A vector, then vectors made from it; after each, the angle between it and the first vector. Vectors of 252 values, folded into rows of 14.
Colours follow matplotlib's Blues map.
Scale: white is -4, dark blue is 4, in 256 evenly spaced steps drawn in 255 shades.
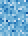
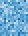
nearly opposite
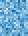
partly opposed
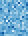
partly opposed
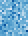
orthogonal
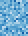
partly opposed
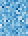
partly aligned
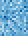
orthogonal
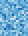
partly opposed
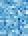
partly opposed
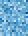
nearly parallel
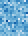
nearly parallel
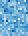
nearly parallel
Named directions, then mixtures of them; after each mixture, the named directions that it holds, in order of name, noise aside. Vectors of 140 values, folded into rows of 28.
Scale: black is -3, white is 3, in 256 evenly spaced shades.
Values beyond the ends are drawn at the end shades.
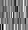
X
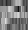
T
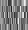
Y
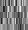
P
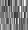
P, Y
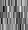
P, X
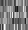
T, X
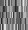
P, X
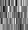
P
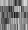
T, Y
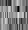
T, Y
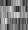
T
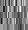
P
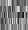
T, Y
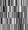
P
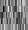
P, X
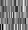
X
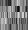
T, Y
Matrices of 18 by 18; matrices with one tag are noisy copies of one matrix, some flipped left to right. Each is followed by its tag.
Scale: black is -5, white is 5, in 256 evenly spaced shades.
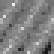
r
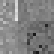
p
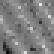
r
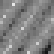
r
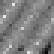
r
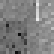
p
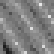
r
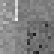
p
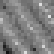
r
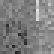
p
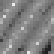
r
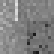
p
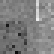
p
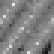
r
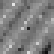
r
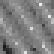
r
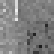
p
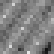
r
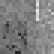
p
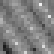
r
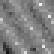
r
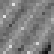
r
